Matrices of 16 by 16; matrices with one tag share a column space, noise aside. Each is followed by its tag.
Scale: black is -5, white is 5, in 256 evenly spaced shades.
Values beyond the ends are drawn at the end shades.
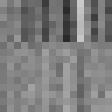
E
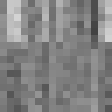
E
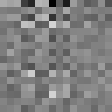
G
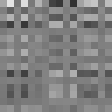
G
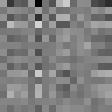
G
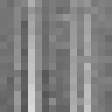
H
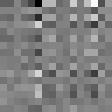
G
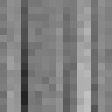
H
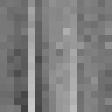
H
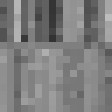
E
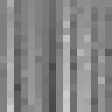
H
